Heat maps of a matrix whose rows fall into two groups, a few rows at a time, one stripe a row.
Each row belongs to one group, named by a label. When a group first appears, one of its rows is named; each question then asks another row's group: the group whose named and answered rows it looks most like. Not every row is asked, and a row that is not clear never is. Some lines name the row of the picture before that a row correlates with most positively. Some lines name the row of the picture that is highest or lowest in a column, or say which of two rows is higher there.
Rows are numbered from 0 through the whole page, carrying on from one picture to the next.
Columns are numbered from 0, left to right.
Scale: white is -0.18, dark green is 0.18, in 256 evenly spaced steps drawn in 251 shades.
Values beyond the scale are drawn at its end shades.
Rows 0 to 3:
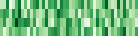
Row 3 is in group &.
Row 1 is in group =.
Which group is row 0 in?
&
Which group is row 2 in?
=
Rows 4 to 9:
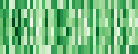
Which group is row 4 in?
&
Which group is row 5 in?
=
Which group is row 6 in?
=
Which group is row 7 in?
=
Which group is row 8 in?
=
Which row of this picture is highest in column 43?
9
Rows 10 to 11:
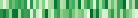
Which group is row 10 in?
&
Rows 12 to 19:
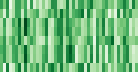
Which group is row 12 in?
&
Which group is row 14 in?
=
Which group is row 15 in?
=
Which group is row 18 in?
=
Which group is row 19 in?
&
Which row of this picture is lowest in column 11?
12
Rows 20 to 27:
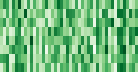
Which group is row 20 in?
=
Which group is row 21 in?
&
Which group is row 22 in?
=
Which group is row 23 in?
&
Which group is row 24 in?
&
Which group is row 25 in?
&
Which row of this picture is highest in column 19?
20
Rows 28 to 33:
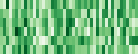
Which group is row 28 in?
&
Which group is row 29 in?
&
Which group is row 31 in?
=
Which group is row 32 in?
&
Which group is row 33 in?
=
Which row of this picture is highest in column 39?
29
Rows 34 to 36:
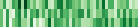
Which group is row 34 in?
=
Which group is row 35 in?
&
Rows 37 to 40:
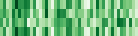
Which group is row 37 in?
=
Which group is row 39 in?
&
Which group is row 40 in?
=
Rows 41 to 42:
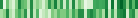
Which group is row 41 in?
&
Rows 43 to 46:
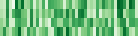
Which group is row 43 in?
&
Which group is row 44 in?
&
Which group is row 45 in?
&
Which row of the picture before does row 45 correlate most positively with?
42
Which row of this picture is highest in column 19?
46
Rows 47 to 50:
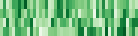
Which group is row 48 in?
=
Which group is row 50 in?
&
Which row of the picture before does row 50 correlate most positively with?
45
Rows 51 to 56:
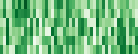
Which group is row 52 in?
=
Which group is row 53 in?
&
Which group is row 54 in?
&
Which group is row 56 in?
&
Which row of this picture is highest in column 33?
56
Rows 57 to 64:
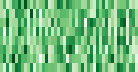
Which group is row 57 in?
=
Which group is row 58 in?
&
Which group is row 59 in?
&
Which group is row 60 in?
&
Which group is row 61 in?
&
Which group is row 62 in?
=
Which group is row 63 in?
=
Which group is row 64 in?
&
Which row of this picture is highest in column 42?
62
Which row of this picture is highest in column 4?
63
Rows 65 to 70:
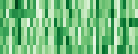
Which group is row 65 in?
=
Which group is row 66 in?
=
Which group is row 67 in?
&
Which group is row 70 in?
&
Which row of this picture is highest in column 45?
67
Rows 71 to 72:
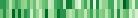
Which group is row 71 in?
=
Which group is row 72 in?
=
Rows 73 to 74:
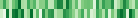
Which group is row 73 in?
=
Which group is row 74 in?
&
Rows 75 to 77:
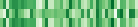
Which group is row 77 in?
=
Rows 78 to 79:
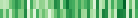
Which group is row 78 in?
&
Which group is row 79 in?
&
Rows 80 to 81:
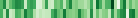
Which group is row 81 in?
&
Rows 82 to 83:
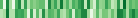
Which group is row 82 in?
&
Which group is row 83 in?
&
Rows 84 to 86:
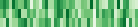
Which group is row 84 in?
=
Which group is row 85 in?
=
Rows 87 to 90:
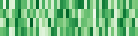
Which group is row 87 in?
&
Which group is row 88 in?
=
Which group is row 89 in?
&
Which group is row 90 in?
&
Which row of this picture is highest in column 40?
89
